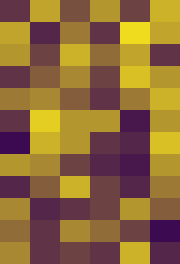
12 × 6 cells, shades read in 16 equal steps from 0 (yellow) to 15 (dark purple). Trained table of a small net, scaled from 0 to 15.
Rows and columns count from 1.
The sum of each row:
45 40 43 45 44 42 50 54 56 56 60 57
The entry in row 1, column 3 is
10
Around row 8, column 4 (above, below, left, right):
12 11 11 14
